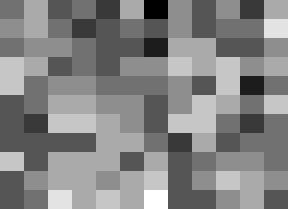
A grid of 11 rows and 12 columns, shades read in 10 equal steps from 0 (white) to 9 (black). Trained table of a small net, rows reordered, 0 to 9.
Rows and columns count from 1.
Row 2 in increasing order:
1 3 4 4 5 5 5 5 6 6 6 7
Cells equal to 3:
27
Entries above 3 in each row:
9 10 10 6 10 7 7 9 7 6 6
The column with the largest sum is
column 11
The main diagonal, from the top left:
5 3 4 5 5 4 6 7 5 2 3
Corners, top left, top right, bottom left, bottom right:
5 3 6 6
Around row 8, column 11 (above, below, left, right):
7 4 6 5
